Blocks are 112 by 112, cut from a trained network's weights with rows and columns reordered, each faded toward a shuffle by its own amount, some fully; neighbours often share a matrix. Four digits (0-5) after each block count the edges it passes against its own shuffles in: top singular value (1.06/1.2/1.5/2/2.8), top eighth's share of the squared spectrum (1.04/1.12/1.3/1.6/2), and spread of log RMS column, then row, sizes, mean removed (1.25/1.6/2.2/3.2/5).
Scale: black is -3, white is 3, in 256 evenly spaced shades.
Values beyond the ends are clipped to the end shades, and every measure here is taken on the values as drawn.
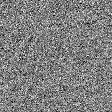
1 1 0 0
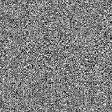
3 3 2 2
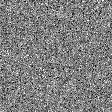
0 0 0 0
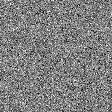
0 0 0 0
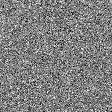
0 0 0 0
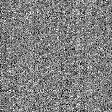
2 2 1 2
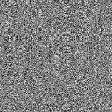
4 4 2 2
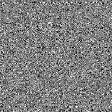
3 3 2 3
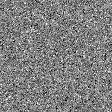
0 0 0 0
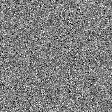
1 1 1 0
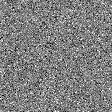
0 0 0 0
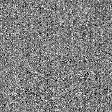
2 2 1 2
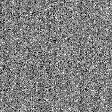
2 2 0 2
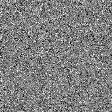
2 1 1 0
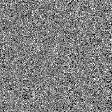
2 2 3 0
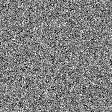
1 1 0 0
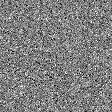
0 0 0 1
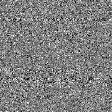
2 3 0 3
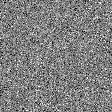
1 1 0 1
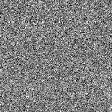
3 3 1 1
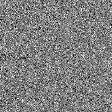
2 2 2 0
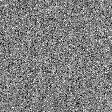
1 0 0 0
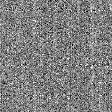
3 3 0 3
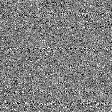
2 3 0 3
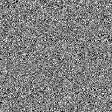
2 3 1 3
